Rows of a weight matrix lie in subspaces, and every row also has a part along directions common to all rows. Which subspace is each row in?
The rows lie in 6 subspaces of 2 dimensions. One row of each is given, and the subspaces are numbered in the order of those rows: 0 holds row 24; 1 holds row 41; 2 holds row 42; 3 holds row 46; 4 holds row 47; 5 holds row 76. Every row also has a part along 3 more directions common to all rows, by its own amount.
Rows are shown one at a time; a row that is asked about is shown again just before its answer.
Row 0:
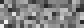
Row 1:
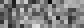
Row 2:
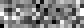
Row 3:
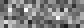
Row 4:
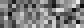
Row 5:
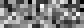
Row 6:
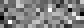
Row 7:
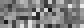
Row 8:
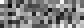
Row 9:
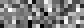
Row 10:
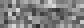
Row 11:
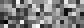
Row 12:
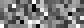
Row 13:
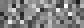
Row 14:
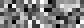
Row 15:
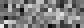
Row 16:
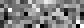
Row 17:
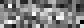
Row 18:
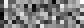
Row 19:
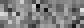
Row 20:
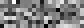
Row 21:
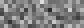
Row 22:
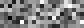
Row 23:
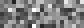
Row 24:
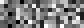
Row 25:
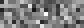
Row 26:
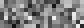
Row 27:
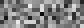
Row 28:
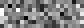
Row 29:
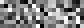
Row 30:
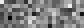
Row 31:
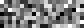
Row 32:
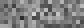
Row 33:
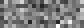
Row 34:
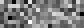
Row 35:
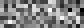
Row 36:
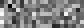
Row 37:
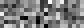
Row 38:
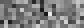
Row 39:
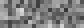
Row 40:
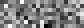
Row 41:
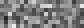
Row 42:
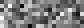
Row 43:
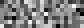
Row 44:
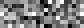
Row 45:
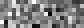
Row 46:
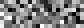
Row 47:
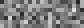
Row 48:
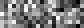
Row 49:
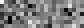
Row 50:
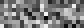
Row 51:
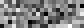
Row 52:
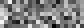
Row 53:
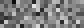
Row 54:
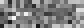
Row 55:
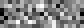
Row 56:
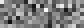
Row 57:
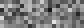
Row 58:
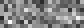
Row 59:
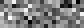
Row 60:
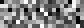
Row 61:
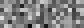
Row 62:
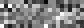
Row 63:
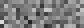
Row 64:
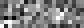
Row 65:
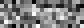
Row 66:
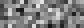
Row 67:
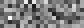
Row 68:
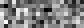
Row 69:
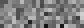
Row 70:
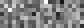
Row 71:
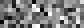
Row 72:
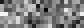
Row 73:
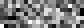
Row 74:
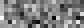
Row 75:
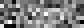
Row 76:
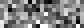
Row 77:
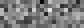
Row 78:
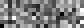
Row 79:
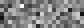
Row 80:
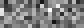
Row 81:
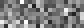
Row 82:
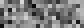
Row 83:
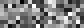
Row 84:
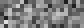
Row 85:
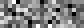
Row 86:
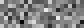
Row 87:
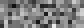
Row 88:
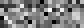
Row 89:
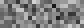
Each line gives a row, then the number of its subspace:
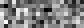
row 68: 0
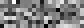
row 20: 3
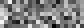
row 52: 5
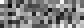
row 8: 0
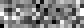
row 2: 4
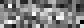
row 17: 1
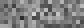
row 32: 3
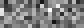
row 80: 2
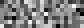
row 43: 5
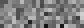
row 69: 0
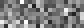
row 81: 0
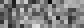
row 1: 1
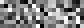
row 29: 0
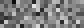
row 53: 1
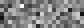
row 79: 2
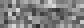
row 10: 1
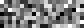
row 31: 3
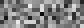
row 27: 5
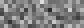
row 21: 2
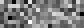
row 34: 4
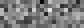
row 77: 2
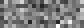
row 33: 2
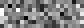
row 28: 5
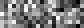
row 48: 1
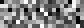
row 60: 0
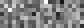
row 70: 3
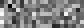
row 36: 5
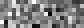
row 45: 1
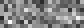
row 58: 2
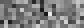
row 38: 1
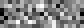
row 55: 5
